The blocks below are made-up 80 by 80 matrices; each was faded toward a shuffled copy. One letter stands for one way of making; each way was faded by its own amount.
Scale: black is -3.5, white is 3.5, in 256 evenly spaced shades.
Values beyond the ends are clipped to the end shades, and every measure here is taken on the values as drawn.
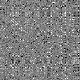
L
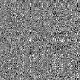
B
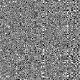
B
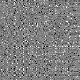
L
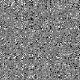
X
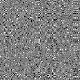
L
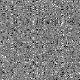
X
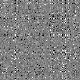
X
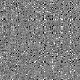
X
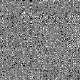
X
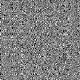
B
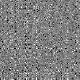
X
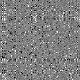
L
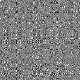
X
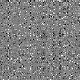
L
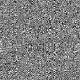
B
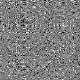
X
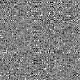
X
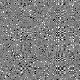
L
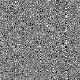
B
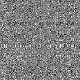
B
